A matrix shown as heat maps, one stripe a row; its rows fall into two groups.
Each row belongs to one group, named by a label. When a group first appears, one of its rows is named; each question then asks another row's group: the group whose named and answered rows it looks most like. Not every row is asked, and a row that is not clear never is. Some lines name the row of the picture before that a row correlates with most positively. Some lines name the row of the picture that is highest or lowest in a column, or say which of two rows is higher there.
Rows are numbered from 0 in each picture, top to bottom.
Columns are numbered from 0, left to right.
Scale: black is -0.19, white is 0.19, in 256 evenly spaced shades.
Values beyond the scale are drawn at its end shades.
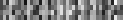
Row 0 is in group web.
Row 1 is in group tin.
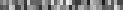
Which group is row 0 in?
web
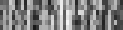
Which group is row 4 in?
web
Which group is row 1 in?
tin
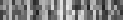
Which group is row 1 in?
web
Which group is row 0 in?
web
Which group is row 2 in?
tin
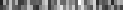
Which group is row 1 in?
tin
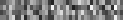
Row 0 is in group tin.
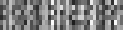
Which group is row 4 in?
web
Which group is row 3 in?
tin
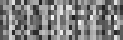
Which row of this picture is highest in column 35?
3
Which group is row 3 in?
web
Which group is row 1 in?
web
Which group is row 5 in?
tin
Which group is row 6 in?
web
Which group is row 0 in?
tin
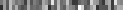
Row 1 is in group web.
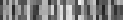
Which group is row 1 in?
web
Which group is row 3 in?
web
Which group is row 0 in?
web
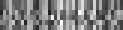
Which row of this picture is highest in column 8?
3
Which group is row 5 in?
tin
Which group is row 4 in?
tin
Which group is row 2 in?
web
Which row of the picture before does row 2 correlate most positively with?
0
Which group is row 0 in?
tin
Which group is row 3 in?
web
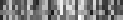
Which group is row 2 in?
tin
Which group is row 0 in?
tin
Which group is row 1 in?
web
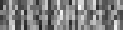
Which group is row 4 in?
tin
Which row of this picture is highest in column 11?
5
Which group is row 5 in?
tin
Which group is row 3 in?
tin
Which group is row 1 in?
web
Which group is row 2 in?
tin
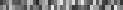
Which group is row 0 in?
tin
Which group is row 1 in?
web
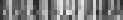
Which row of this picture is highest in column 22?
2
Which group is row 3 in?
tin
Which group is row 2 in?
web
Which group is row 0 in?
tin
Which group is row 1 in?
tin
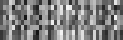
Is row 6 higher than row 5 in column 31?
Yes
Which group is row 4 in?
web
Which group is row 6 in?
tin
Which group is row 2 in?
tin
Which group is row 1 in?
web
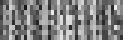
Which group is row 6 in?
web
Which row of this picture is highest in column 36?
4
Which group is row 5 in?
tin
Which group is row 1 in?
web
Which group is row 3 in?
web
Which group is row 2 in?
web
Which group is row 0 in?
tin
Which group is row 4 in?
web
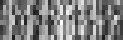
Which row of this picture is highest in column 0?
4
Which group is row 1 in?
web
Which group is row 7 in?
web
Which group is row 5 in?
tin
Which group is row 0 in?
tin
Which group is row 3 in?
tin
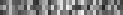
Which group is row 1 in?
web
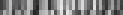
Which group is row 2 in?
web
